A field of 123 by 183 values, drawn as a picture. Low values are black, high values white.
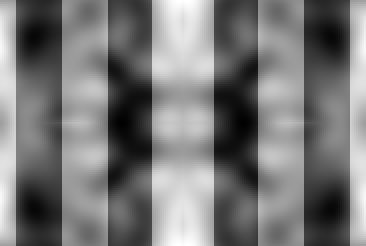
Ninth with the lowest average: centre. Slope: none. Average level on the scale: 50%. Mirror symmetry: left to right and top to bottom. Stripes: upright, repeating 4 times. Lone odd cells: none.
